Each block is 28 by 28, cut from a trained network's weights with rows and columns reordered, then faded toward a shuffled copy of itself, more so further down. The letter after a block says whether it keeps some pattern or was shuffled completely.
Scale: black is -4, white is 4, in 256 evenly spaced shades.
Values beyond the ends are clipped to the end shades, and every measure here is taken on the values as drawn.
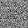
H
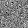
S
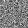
S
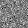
S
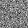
S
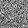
S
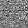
H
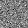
S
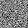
S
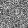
H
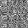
H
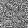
H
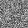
H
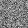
S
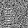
H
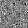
H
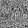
H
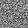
S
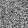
S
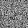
S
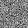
S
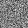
S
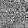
H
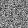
H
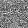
H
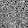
H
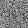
S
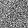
S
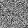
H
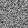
H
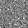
S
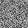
S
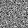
S
